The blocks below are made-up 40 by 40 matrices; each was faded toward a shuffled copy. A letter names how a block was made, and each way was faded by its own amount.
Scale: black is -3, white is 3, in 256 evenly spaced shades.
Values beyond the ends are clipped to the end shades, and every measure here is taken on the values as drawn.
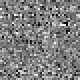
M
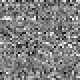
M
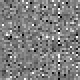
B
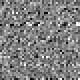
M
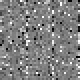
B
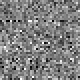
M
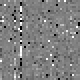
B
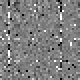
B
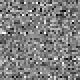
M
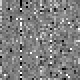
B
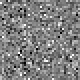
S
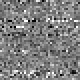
M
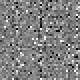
B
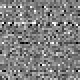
M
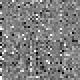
B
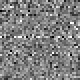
M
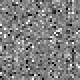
S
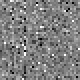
S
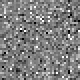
S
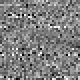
M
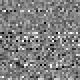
M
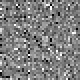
B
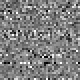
M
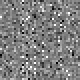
S
